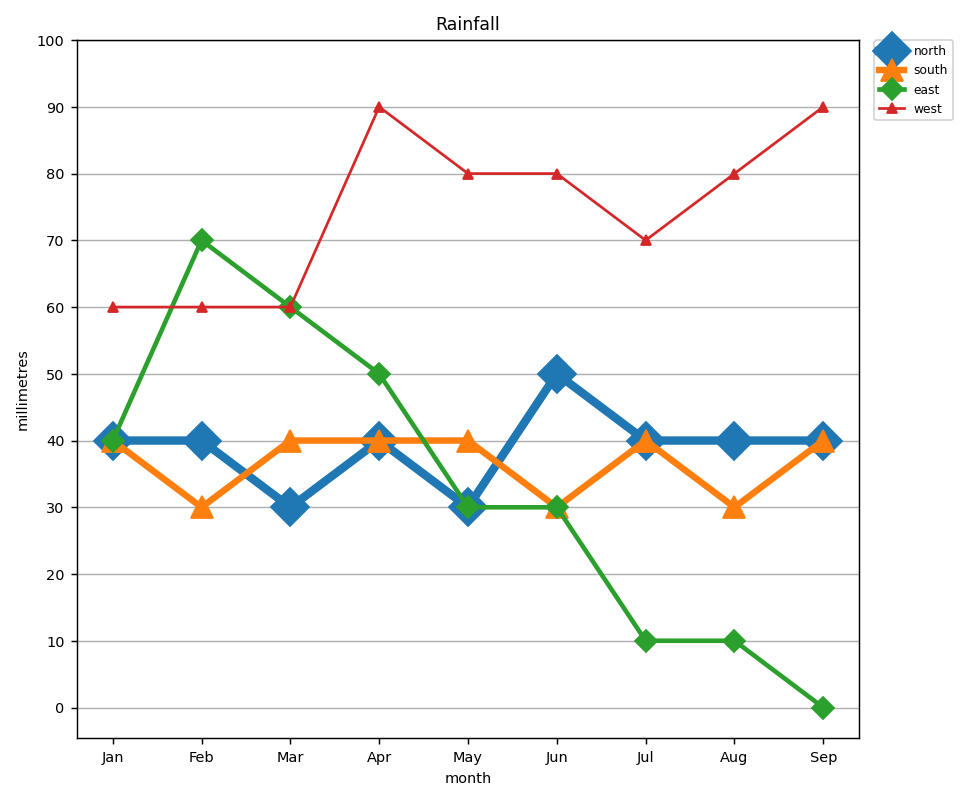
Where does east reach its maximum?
Feb
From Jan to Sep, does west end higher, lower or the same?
higher
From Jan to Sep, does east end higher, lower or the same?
lower
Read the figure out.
Title: Rainfall
x-axis: month, ticks Jan Feb Mar Apr May Jun Jul Aug Sep
y-axis: millimetres, ticks 0 10 20 30 40 50 60 70 80 90 100
Legend: north, south, east, west
Values:
north: 40 40 30 40 30 50 40 40 40
south: 40 30 40 40 40 30 40 30 40
east: 40 70 60 50 30 30 10 10 0
west: 60 60 60 90 80 80 70 80 90
